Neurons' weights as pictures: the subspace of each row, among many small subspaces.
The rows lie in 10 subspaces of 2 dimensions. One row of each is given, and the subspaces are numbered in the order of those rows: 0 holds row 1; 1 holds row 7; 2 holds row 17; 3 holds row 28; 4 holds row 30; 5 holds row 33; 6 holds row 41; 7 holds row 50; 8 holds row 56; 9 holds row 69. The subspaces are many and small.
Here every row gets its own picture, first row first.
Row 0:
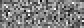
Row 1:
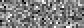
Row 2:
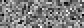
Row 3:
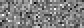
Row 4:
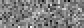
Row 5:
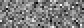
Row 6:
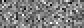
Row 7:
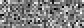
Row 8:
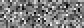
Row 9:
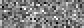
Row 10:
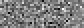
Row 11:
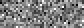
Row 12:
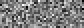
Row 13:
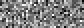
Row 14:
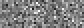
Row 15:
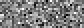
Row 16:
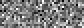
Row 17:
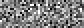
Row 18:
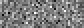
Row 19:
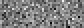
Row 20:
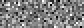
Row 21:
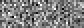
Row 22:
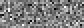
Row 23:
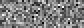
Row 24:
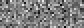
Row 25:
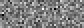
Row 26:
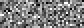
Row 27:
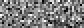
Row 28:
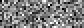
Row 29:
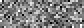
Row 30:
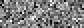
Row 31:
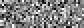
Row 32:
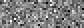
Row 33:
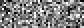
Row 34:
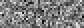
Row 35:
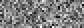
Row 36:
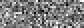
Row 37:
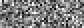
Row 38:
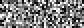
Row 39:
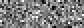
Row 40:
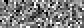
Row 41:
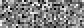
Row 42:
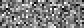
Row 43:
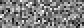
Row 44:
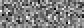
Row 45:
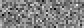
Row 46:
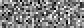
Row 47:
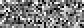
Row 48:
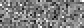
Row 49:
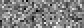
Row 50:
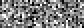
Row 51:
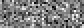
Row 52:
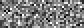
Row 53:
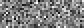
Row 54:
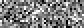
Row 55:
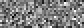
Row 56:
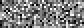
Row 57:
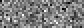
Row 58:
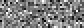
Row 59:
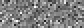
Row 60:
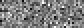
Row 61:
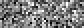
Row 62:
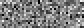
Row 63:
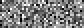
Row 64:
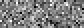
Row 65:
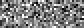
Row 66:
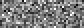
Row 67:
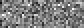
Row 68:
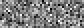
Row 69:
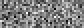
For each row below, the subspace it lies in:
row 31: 0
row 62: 5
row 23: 0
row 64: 4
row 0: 5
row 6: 3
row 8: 7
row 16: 1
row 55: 8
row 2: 8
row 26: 8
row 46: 5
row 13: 2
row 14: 7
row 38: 0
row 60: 0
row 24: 2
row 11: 1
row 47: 1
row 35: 3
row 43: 7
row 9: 9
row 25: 7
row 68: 8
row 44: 5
